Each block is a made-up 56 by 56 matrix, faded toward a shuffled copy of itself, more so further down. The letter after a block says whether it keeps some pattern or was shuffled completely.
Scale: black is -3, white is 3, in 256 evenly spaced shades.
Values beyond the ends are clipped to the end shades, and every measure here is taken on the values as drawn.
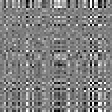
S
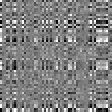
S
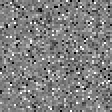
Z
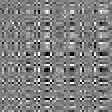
S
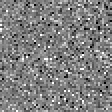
Z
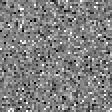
Z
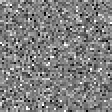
Z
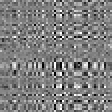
S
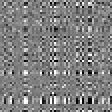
S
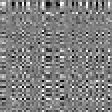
S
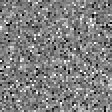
Z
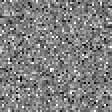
Z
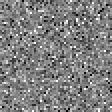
Z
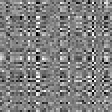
S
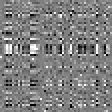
S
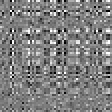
S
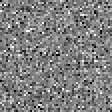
Z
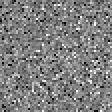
Z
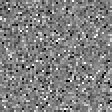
Z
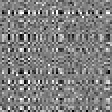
S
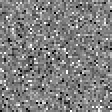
Z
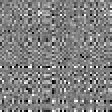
S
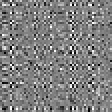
S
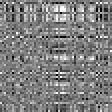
S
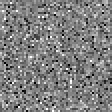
Z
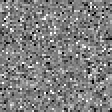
Z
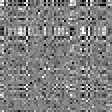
S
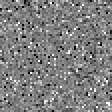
Z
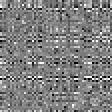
S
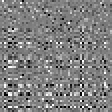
S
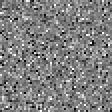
Z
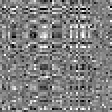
S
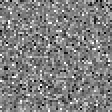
Z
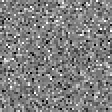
Z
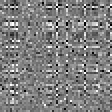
S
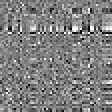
S
